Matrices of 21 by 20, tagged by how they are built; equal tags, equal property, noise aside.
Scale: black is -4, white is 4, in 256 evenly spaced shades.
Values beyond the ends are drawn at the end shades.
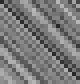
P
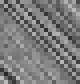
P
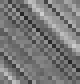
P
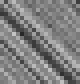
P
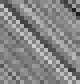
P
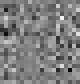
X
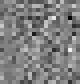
X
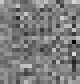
X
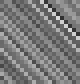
P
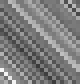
P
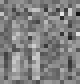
X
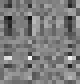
X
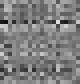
X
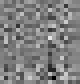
X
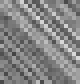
P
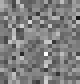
X
